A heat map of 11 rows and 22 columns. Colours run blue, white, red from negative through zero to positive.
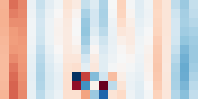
The bottom middle is the roughest part. An odd patch, rougher than its surroundings, sits in the bottom middle. On average the colour sits 50% of the way up the scale. Streaks run downward.
